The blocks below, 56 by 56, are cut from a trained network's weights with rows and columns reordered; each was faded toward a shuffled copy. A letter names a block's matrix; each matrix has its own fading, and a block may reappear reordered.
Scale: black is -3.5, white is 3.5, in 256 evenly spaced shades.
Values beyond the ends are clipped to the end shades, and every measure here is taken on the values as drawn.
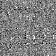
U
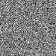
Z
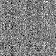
U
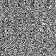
Z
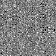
U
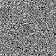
Z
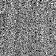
U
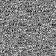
Z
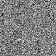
Z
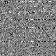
U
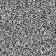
Z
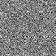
Z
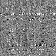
U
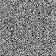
Z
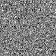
Z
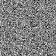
Z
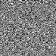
Z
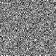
Z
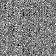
U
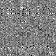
U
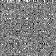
U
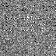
U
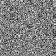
Z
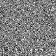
Z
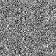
Z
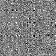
U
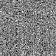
U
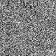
Z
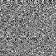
Z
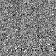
U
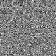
Z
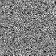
Z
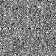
U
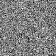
Z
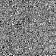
U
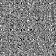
U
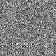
Z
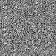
Z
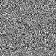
Z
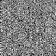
Z
